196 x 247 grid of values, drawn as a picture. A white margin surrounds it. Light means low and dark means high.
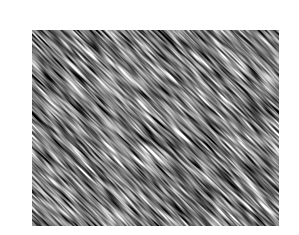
Odd rows or columns: none. Mirror symmetry: none. Grain: diagonal, down to the right. Slope: none. Histogram: bell-shaped. Average level on the scale: 50%.
